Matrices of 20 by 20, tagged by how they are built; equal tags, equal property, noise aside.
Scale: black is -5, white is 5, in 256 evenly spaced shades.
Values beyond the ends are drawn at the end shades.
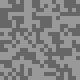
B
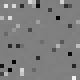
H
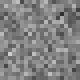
B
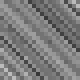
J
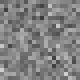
B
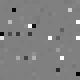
H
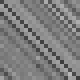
J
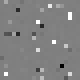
H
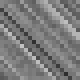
J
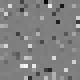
H
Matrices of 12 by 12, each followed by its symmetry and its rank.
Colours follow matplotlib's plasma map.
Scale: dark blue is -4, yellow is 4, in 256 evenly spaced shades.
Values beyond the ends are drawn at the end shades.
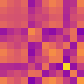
symmetric, rank two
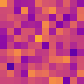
neither, full rank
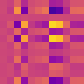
neither, rank one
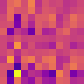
neither, rank two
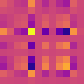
symmetric, rank one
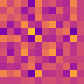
symmetric, rank two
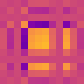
symmetric, rank one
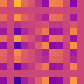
neither, rank one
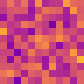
neither, full rank
